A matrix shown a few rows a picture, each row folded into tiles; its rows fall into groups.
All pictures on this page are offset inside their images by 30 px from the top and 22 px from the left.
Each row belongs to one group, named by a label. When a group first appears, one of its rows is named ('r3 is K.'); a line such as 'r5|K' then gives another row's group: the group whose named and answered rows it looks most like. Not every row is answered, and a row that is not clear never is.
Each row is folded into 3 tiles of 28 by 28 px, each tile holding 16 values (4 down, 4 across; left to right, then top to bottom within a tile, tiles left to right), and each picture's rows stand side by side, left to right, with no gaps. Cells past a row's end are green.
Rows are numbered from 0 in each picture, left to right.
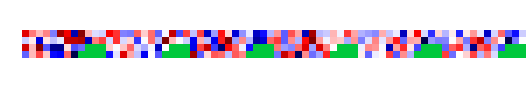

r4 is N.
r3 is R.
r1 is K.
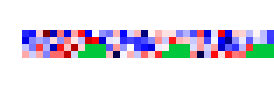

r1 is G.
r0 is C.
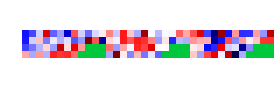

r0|C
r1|R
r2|K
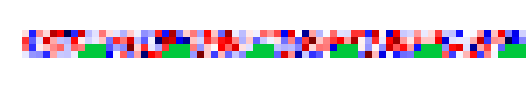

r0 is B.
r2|R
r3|R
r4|R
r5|N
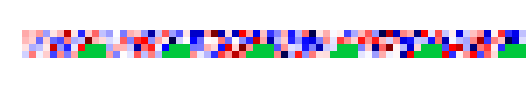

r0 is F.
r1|N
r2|C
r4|K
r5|N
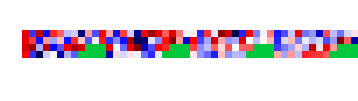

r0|B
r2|B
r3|C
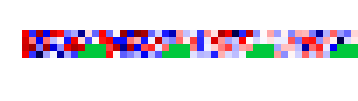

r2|B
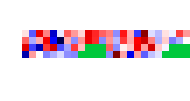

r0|F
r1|R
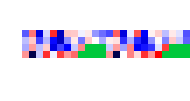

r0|G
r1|G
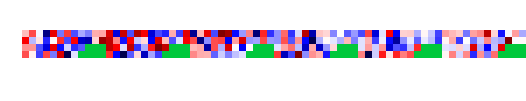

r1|B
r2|B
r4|G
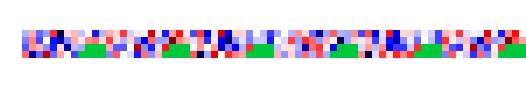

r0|G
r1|F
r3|N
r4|G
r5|F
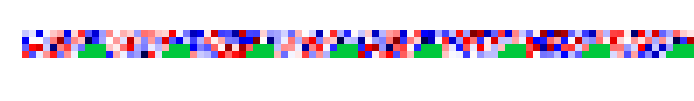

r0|N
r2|C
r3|N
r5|B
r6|B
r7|K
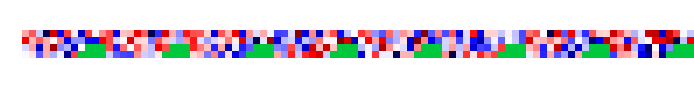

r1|B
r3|C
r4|K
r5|G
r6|K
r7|K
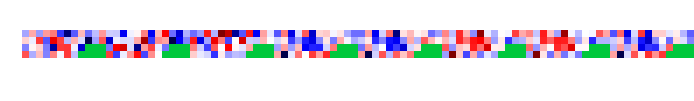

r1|N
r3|G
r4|G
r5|R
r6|R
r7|G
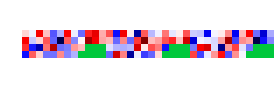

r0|F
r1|R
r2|N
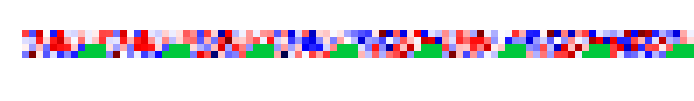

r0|R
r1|R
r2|R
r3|G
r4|C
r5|R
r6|C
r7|B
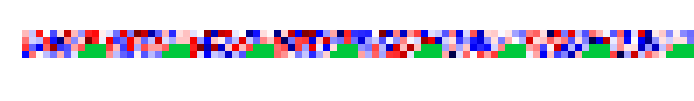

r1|B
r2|B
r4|C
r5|G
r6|K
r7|G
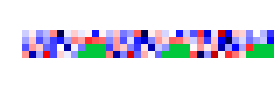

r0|G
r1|G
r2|G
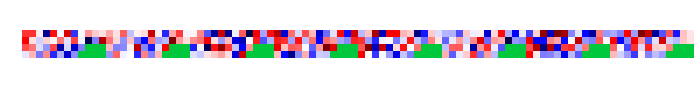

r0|K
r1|F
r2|K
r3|B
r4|B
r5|N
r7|B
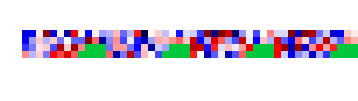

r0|C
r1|G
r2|B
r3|B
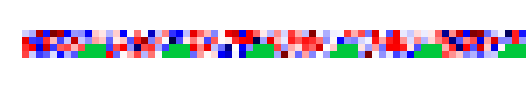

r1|N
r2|K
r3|R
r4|R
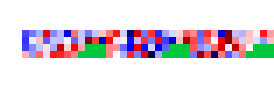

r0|C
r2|R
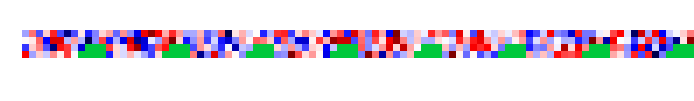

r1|F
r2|G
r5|R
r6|C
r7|K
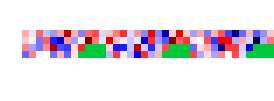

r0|F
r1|F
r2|N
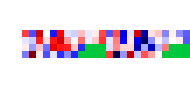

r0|R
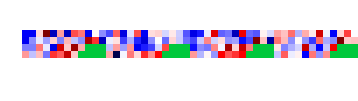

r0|C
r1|G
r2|C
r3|F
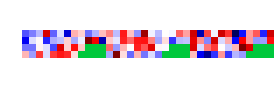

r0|C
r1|R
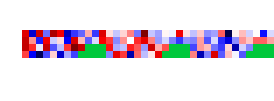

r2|G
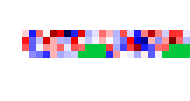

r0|B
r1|F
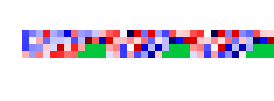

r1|K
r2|K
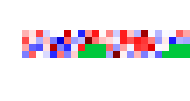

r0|F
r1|R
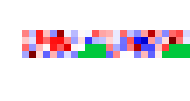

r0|R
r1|F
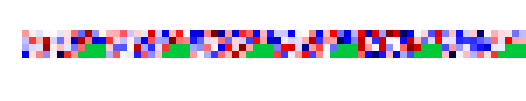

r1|F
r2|C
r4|B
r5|G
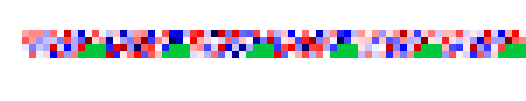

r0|F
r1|N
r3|N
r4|F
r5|F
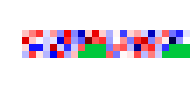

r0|F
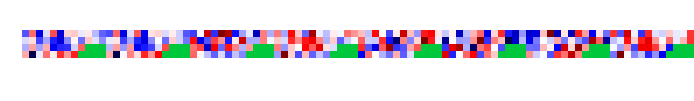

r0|G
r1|G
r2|B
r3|R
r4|F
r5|N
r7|R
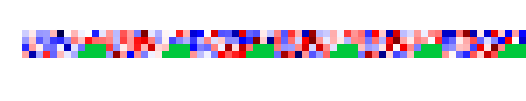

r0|G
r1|R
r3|R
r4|R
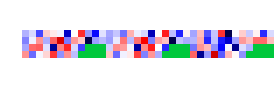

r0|N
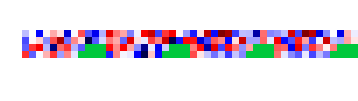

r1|K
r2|B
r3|B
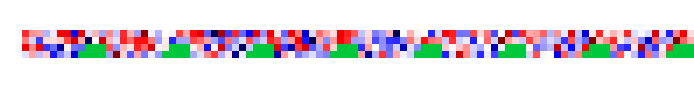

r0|K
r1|R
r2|K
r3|F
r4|G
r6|F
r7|F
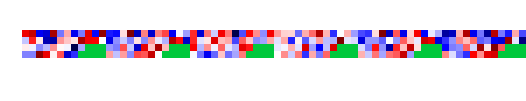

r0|K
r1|C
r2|B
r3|F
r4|C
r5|C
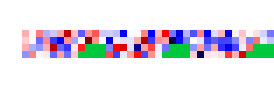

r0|F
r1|N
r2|G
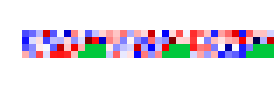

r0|C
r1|F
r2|K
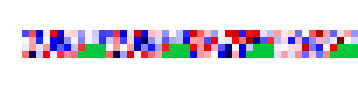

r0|G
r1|G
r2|K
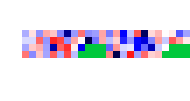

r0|N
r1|G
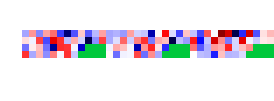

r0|N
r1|N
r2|B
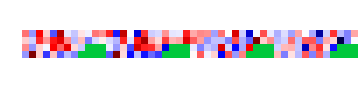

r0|R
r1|R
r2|F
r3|N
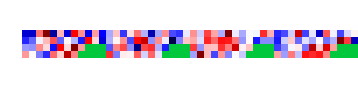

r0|C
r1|N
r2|R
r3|C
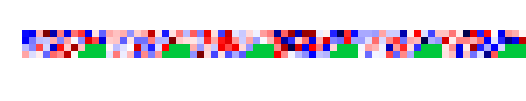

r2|R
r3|B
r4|N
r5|K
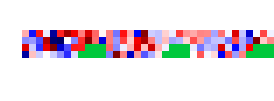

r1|R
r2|F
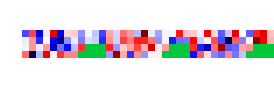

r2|F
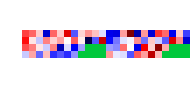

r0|K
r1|C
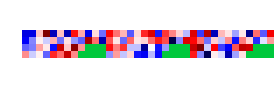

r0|C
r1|K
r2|B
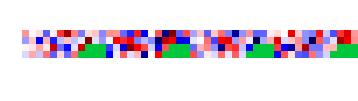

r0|F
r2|N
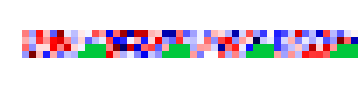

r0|R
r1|B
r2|N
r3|C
